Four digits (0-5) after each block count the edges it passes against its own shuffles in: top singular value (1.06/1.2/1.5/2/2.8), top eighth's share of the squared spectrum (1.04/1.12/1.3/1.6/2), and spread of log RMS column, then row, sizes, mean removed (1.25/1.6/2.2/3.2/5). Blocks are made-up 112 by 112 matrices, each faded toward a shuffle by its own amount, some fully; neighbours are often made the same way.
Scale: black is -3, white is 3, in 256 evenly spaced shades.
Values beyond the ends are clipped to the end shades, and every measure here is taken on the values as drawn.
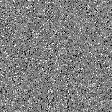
3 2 1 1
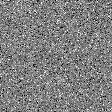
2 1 0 0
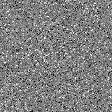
3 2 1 0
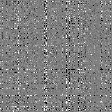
2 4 4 3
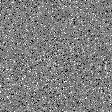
2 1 0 0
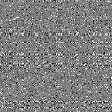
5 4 2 3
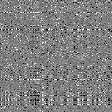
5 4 2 3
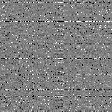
5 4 2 3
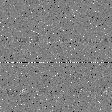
4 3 0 1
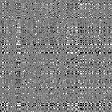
5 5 3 4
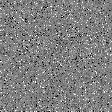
3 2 0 1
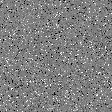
0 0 0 0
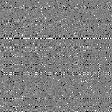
5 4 2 3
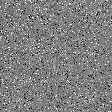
2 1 0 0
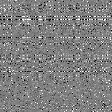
5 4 2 3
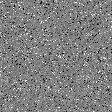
2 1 0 0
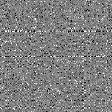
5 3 2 3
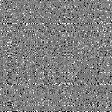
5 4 2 3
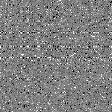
4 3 1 2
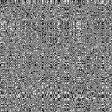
5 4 3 3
